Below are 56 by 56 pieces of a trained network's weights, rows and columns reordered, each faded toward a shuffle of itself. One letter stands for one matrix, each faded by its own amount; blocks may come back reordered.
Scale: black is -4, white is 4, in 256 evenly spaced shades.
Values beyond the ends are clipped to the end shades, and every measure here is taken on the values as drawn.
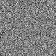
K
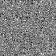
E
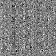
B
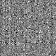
B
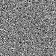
E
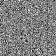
B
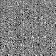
B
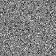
E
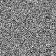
K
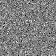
E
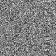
K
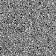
E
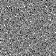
E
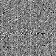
B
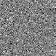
E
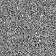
E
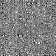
B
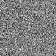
K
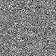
E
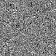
E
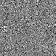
E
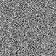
K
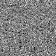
E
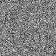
K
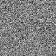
K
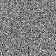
E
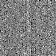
B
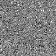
E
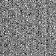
B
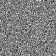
E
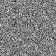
K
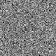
K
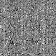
B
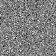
E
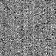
B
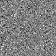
E
